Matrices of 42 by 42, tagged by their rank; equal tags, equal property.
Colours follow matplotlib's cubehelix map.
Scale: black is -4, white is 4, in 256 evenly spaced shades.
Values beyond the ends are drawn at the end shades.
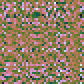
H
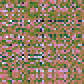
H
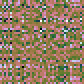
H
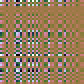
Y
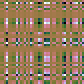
Y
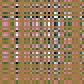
Y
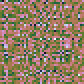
H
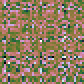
H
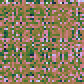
H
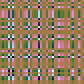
Y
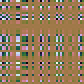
Y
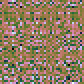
H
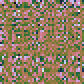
H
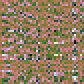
H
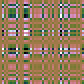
Y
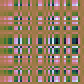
Y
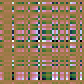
Y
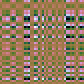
Y
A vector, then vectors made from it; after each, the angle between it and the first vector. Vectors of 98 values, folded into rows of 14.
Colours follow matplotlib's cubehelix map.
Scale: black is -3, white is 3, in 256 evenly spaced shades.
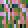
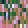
nearly opposite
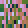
nearly parallel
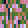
nearly opposite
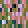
partly aligned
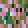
orthogonal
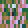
partly opposed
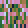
nearly parallel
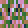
orthogonal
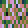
orthogonal
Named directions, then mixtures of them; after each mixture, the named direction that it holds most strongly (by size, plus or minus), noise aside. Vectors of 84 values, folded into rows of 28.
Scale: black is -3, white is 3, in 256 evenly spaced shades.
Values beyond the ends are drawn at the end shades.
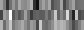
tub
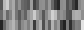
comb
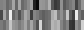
tub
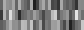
comb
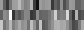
tub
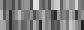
comb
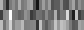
tub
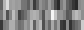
comb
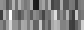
tub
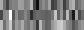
tub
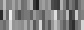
tub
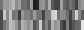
comb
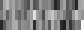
comb
